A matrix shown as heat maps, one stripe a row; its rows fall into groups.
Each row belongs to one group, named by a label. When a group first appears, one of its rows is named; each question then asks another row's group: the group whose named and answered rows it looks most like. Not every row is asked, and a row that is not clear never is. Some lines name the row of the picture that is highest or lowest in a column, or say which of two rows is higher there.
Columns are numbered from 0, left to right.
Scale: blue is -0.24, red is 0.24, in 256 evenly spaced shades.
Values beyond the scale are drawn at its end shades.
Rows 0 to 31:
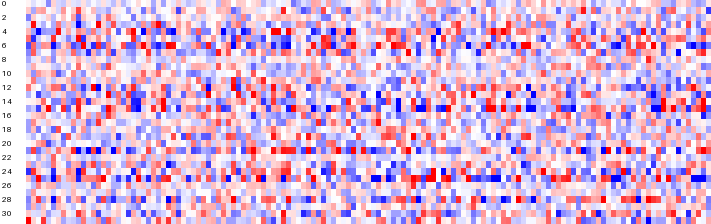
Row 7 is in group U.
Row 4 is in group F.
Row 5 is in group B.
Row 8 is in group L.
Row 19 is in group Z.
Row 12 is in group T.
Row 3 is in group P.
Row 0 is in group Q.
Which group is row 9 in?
U
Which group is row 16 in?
U
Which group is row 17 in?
P
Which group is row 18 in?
F
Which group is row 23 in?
T
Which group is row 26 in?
P
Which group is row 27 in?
U
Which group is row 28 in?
L
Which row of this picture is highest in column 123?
4
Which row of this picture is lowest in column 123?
12
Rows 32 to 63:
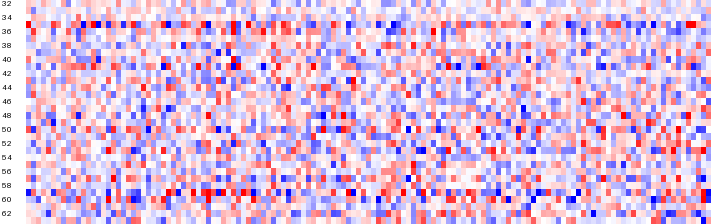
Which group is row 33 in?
F
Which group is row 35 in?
T
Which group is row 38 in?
Z
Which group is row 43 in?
F
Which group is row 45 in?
U
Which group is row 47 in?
T
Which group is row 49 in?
L
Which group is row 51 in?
L
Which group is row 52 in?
B
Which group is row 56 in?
Z
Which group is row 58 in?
Z
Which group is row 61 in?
T
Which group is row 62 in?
Q
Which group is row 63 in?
Q
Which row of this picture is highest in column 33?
59
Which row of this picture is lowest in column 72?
36
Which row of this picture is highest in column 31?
35
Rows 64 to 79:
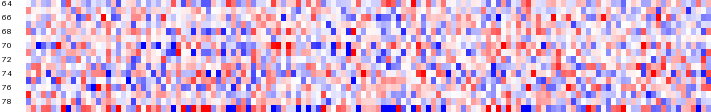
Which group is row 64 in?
Z
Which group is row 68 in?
F
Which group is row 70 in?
F
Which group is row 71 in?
F
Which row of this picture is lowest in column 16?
74
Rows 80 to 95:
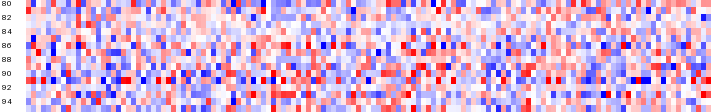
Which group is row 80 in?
B
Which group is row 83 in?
T
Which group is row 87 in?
L
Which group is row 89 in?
Q
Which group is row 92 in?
Z
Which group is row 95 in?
Z
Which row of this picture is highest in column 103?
86
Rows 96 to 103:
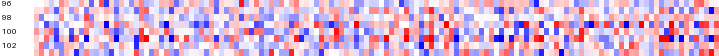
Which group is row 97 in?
Q
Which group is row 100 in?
B
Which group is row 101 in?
Q
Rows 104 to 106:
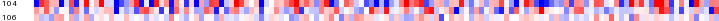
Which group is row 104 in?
L
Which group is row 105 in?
Q
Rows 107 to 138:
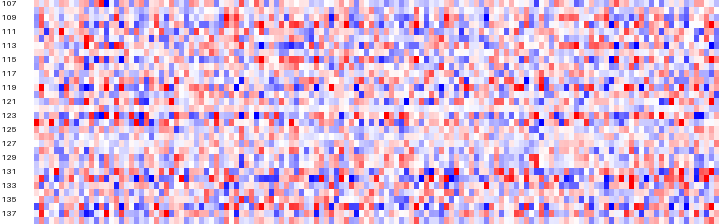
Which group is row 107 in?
T
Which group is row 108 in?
U
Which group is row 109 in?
U
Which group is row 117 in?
Q
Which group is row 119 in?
P
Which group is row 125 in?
T
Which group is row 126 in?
L
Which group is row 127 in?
B
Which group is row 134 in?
Q
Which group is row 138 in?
U
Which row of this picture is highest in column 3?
124
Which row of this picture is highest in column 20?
124
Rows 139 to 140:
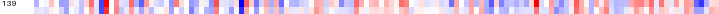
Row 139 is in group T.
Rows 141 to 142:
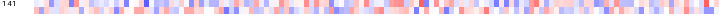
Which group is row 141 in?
Z
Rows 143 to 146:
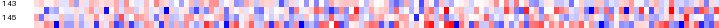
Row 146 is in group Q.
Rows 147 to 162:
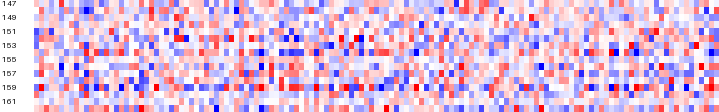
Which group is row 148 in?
P
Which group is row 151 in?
L
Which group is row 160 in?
B
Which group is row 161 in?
Z
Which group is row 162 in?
Q
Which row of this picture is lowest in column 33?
159
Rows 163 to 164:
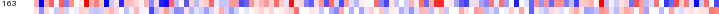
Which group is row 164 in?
T
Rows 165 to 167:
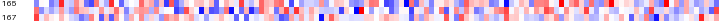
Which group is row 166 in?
F
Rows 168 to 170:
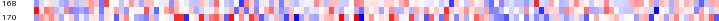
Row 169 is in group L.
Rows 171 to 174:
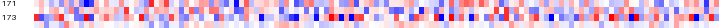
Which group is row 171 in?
P
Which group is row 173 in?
B
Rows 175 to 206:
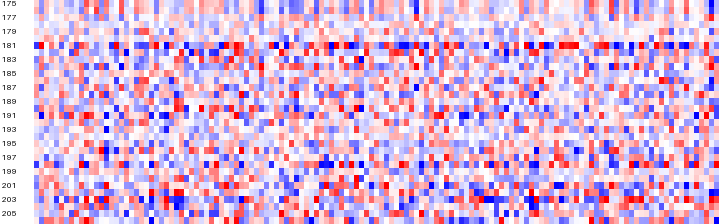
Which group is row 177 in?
U
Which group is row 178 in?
Z
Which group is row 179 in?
Q
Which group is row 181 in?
U
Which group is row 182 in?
Z
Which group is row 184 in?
U
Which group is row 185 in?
F
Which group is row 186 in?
Q
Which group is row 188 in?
T
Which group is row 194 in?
Z
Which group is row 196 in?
T
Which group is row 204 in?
T
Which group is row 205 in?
Z
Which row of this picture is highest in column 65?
184
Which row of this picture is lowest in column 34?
198
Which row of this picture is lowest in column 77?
198
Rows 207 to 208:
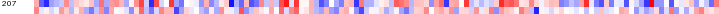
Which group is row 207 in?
F
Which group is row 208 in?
T
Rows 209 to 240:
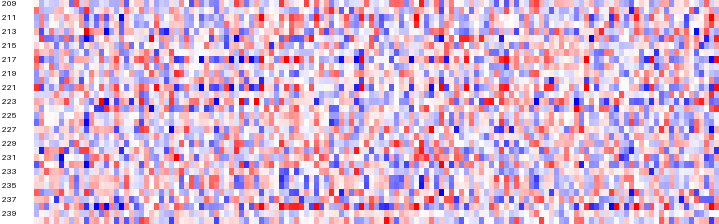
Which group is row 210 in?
B
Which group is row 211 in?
U
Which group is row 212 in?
U
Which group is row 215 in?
Q
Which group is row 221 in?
F
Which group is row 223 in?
T
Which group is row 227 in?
Q
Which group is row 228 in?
U
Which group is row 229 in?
Z
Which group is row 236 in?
B
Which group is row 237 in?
Q
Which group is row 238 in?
U
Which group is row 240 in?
Q
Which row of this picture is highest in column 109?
227
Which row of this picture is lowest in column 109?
232
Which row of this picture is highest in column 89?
214
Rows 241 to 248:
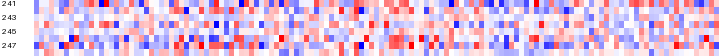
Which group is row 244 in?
Q
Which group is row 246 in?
Z
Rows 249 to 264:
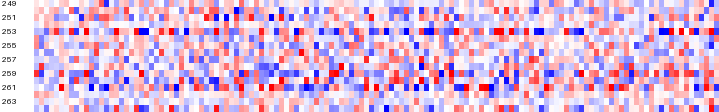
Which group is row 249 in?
T
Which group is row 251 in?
Q
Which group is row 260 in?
Z
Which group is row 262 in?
L
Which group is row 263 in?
U
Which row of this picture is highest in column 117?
261
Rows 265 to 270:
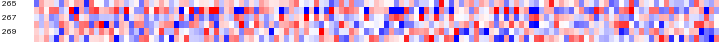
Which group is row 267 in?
Z
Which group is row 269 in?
L
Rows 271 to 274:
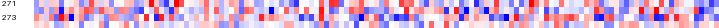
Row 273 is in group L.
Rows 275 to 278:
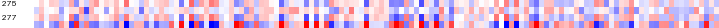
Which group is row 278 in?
Z
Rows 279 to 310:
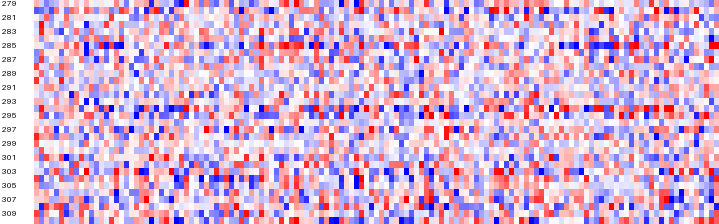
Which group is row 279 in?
F
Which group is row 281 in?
L
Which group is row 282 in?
P
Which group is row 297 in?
Q
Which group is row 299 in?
B
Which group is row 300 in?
U
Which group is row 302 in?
Z
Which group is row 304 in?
F
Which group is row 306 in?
Q
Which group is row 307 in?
Q
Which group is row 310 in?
T
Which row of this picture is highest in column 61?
295
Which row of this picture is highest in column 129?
303
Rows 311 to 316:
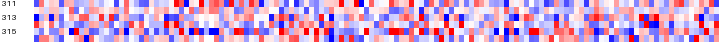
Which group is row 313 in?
L
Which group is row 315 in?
Z
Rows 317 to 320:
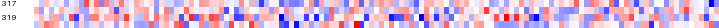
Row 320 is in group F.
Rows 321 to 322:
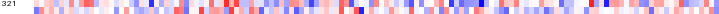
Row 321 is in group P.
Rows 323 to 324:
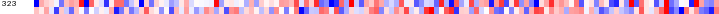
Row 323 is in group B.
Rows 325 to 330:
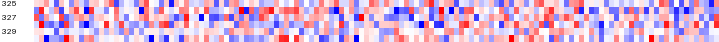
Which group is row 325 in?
Q
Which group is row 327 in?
F
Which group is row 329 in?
Q
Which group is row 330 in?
F
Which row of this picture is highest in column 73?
330
